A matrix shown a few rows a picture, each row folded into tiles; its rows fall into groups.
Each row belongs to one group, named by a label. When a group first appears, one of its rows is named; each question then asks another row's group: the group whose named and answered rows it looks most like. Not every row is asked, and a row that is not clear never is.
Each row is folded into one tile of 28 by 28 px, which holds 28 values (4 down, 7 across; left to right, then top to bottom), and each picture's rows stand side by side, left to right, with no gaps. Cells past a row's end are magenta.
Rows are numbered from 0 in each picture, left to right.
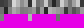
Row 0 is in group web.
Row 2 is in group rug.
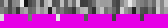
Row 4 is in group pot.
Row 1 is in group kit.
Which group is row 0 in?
rug
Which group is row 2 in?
rug
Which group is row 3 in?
web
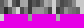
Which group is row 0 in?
kit
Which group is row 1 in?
pot
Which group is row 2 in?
pot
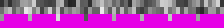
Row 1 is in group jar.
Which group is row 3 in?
web
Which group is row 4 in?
jar
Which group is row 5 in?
pot
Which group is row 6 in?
jar
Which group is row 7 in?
kit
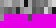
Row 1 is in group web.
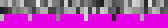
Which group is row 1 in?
kit
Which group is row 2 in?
kit
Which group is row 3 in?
jar
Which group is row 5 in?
kit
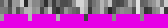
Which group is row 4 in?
pot
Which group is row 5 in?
web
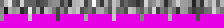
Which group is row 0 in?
kit
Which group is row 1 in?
jar
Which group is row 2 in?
web
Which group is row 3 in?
kit
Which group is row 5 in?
rug
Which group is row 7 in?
web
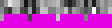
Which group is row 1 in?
web
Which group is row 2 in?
jar
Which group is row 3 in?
pot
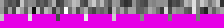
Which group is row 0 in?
jar
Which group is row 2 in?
pot
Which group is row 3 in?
rug
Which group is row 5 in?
pot
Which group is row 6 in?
pot
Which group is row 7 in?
rug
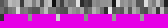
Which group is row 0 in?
web
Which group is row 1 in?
kit
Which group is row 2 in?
kit
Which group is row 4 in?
rug
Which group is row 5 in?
rug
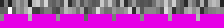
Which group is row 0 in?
pot
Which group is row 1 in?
rug
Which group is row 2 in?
kit
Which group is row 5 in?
pot
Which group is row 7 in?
rug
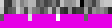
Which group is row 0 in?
web
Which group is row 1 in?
jar
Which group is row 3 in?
web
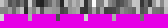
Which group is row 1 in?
jar
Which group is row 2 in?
web
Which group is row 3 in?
kit
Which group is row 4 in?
pot
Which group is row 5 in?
pot
